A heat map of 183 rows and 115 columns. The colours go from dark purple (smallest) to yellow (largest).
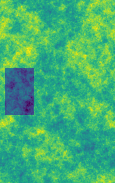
Most values sit high, with a long tail of low ones. No regular stripes run through it. In the middle left lies a patch that is lower than the rest. The ninth with the lowest average is the middle left.
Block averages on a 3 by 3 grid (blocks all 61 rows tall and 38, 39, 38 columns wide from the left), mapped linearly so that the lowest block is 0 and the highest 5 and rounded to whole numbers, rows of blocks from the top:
535 / 034 / 343
